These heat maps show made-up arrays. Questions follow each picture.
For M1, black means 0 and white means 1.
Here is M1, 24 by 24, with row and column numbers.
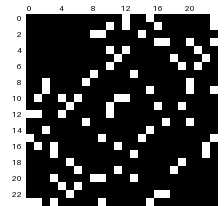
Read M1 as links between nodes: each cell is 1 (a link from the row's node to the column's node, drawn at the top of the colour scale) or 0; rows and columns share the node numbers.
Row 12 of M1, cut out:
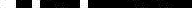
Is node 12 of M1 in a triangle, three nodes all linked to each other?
yes
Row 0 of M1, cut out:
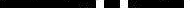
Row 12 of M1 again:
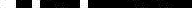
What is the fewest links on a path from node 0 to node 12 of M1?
1
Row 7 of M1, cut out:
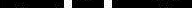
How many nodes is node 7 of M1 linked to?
2
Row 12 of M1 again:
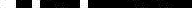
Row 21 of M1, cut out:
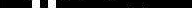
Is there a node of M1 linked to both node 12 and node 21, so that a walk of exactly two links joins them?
yes
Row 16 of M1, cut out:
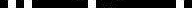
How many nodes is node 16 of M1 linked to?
4
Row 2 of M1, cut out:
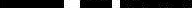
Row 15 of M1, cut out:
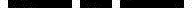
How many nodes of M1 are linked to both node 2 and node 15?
2
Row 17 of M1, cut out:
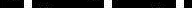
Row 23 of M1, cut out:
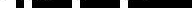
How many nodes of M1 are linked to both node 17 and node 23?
1
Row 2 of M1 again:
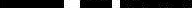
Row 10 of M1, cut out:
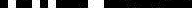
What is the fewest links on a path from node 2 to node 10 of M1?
4
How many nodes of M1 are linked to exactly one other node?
0
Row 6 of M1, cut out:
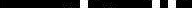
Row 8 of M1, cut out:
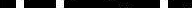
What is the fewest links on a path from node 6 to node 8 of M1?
6
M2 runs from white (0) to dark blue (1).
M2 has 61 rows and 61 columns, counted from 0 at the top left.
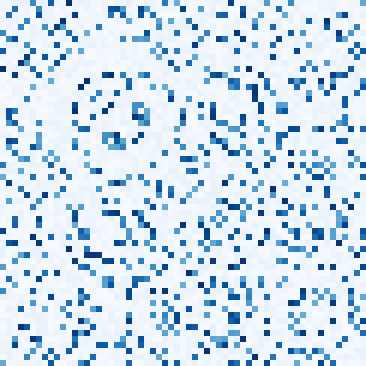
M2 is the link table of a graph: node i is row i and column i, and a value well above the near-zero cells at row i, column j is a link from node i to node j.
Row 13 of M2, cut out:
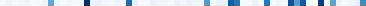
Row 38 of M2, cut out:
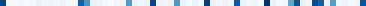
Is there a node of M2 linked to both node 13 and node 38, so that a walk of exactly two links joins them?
yes
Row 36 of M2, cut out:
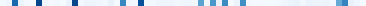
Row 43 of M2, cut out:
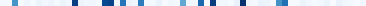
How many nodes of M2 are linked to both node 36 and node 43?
7
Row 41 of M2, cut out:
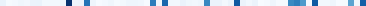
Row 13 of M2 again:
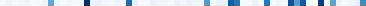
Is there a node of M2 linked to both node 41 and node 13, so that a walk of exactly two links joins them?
yes
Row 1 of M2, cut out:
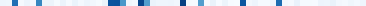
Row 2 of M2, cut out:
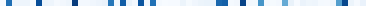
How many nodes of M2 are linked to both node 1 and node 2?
5
